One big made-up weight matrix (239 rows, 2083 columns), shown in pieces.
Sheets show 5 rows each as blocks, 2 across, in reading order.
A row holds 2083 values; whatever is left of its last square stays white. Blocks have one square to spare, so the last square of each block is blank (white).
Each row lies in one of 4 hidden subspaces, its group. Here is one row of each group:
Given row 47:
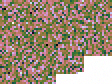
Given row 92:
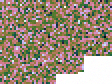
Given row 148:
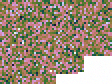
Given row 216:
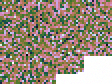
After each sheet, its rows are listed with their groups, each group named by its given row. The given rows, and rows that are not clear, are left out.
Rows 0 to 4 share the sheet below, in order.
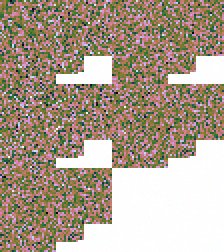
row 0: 216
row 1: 92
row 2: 47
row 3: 47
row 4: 47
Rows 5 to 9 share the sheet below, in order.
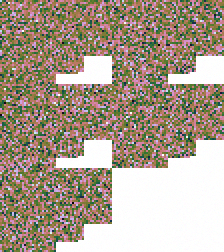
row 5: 92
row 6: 47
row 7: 148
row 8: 148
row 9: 216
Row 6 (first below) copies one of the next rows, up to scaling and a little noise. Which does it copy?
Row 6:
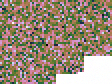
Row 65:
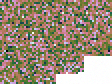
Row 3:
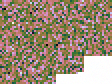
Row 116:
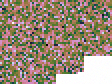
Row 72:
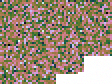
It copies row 116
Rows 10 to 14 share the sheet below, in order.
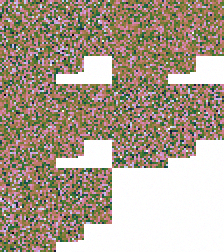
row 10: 216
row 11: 92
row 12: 92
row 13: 47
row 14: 148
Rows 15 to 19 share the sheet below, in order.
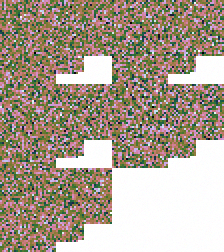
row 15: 148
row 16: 92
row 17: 216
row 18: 92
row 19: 216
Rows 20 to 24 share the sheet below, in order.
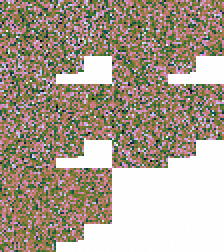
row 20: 92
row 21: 47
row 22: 92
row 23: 92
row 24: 216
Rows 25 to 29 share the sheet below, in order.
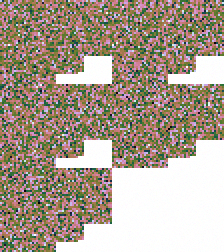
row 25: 47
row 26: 216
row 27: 216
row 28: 47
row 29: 47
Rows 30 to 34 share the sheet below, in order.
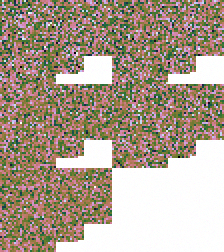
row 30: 148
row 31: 148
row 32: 148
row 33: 47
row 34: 148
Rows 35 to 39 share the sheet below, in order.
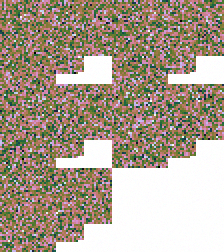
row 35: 148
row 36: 148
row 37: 92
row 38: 92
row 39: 47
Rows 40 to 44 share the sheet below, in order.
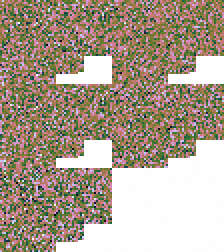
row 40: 92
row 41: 47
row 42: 92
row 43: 47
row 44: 47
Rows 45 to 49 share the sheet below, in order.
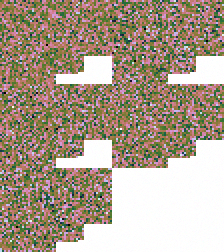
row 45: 92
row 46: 148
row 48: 47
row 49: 216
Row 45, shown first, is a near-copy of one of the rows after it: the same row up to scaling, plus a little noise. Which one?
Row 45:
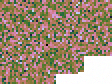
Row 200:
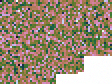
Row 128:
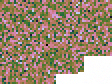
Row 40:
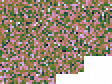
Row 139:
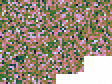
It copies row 128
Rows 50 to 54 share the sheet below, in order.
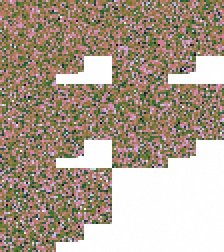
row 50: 216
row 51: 47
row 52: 148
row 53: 216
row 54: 47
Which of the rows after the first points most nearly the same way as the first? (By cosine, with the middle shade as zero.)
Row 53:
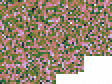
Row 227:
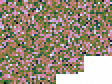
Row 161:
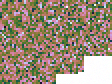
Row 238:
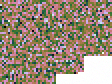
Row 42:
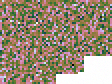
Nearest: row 161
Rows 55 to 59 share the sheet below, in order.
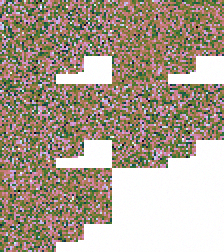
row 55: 216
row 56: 148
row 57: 216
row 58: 148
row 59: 92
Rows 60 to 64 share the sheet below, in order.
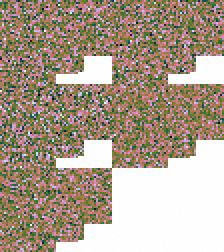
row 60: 148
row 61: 47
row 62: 216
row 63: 92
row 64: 148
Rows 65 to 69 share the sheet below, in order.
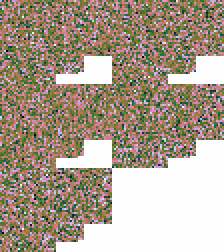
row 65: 47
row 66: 148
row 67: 92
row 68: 216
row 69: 148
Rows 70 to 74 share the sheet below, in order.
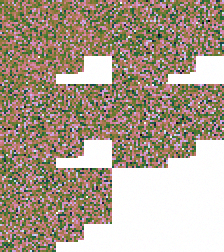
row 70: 92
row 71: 92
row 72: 47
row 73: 216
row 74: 47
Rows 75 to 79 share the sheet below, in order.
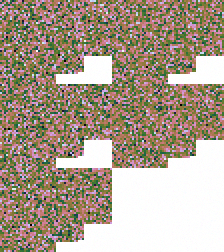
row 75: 47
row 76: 47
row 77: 47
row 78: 148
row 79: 148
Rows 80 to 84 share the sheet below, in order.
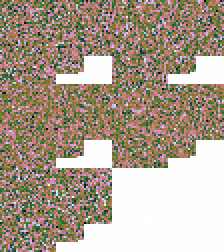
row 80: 47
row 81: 216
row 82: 47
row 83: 92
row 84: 92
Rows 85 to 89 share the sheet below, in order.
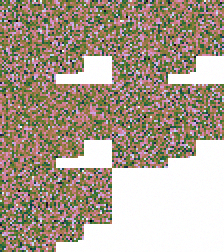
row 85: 216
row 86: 216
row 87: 92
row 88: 47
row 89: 92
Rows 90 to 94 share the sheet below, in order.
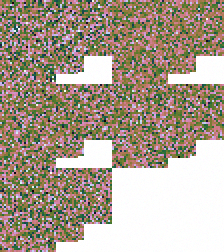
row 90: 216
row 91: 148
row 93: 47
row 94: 92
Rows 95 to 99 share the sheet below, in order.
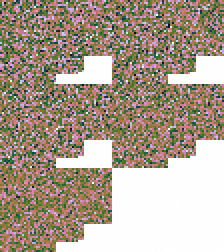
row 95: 148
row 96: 92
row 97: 47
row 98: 47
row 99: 92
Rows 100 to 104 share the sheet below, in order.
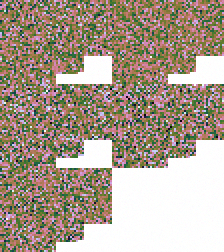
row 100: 92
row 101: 92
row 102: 148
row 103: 47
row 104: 47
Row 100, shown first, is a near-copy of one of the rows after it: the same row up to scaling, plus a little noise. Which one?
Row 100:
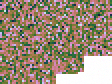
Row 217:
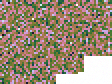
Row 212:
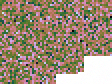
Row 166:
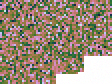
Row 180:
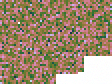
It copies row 166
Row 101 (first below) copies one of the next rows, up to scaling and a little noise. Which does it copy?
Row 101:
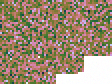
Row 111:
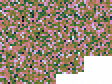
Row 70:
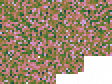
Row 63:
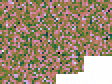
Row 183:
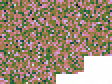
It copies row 70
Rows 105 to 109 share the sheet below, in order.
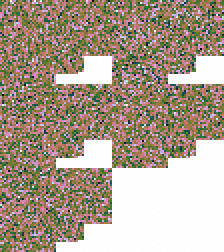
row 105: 216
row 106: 92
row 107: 148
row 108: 148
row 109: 92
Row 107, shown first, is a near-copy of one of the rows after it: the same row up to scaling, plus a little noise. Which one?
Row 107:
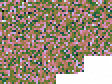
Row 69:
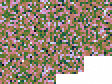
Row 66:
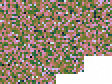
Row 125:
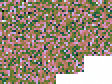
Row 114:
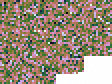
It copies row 125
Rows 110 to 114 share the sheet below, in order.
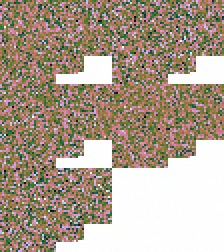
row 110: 216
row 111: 92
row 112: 47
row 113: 47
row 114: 148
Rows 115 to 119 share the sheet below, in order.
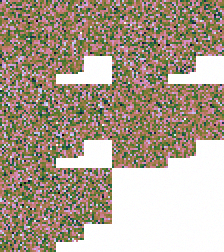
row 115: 92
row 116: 47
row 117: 216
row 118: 216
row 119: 148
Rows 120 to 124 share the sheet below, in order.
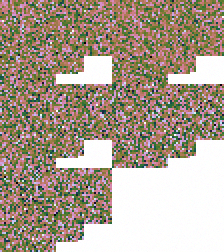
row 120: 92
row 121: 92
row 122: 92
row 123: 216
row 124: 47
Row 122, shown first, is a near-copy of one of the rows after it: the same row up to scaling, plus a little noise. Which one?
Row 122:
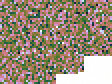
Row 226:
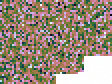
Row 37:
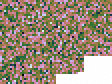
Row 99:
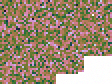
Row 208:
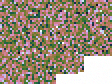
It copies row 208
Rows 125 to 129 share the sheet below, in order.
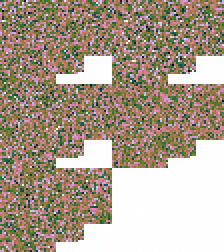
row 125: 148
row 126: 148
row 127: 47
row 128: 92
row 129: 47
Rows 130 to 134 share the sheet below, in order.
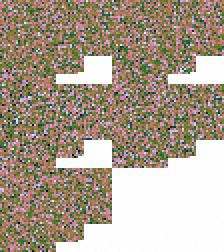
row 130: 47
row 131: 47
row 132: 148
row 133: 47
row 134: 92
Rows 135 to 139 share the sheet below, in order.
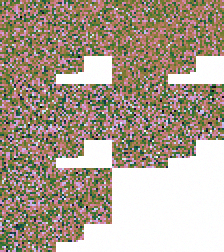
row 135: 148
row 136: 47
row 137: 92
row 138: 92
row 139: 92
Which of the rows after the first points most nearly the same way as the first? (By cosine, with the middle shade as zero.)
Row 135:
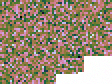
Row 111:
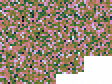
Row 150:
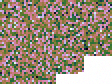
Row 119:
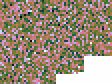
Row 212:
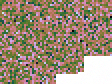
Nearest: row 119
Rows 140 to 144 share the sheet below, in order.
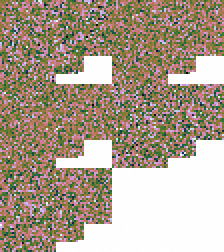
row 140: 216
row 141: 148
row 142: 47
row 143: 47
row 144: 92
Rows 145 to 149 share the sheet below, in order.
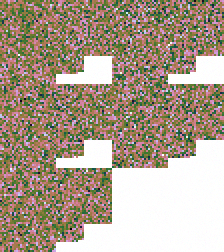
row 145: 92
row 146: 47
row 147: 148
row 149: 216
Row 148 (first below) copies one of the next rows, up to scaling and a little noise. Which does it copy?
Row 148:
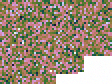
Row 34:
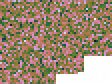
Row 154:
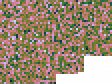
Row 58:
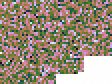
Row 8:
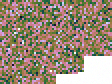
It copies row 8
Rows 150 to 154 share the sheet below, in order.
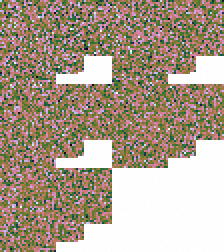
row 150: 148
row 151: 92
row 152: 216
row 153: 47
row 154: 148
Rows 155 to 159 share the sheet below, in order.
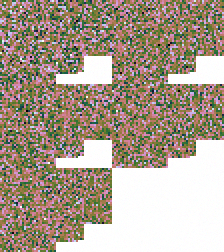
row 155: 148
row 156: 47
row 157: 47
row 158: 216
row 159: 148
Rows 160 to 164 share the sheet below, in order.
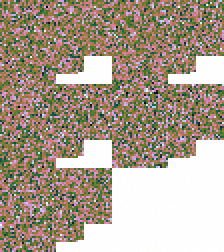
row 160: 148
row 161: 216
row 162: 92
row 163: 92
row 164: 92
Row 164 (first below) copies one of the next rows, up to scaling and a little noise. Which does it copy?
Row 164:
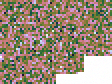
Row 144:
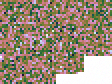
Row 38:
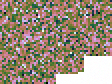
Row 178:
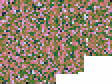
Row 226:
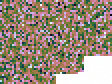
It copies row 144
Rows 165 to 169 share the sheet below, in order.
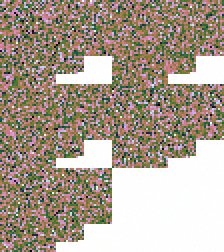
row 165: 47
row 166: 92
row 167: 47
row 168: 216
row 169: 47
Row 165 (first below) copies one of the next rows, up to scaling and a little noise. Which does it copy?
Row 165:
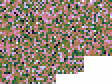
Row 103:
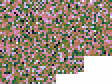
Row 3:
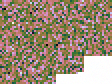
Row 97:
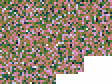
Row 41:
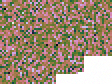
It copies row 103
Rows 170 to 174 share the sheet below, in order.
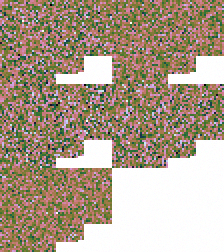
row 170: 92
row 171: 92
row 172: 216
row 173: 216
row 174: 47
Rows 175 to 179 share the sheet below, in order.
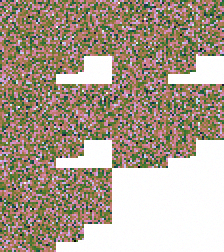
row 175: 92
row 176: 92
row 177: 92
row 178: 92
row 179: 148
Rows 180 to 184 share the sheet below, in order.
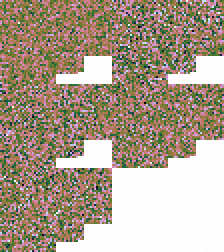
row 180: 92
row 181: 47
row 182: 47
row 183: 92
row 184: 47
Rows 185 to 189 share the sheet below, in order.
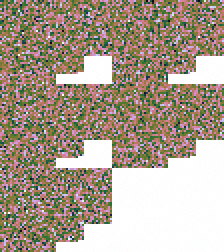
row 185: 92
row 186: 216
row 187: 148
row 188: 216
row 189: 47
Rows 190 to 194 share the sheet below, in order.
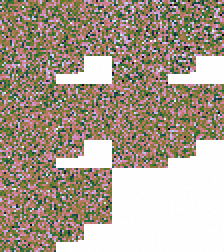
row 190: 216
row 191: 148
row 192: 47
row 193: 47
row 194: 148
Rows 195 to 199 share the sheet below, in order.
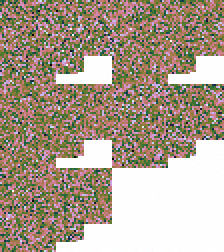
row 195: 216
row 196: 148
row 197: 148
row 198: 148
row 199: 47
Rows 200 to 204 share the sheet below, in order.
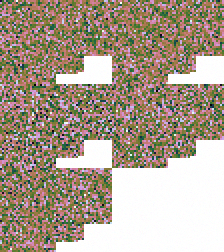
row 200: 92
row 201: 92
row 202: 216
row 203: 216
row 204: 148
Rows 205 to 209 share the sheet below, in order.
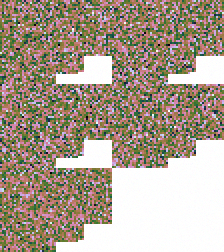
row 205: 92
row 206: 47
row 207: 92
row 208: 92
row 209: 92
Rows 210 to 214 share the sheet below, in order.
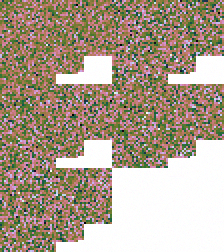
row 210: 92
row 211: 47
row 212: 92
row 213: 47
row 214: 92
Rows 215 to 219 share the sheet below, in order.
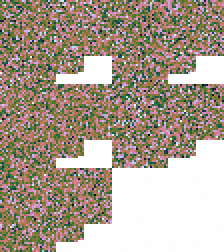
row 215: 148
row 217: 92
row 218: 47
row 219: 92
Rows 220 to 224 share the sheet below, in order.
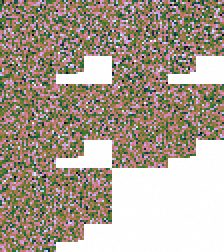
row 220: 216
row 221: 148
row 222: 216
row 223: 92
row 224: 92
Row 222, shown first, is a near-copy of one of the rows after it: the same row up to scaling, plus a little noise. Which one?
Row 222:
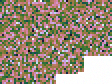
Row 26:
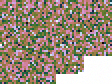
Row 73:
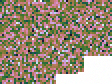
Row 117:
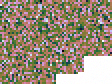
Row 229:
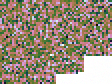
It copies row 73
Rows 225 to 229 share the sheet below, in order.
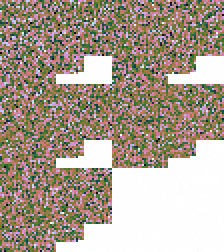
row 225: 148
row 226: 92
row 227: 216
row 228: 92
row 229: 216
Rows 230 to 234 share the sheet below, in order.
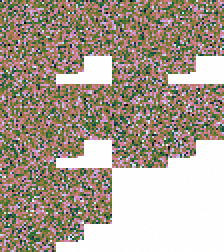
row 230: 47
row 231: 216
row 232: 92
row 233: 148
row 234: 47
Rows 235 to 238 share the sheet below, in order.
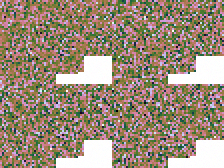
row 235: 216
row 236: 216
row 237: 216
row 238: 216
